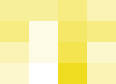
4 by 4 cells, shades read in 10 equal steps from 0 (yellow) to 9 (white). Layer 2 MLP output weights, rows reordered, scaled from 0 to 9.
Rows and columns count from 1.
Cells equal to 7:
2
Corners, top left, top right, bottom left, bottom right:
5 6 7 6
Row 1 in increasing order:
4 5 5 6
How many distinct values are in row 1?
3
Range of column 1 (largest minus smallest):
3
